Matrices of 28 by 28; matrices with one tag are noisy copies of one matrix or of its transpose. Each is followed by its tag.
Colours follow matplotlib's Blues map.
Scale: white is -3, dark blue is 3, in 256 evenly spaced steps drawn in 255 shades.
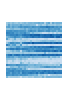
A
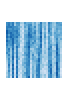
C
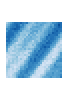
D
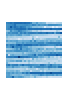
C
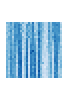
A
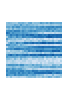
A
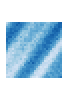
D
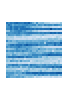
C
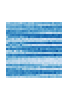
A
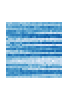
A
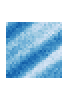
D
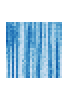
C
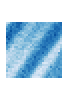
D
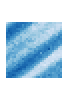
D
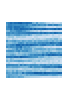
C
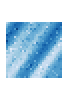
D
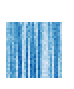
A
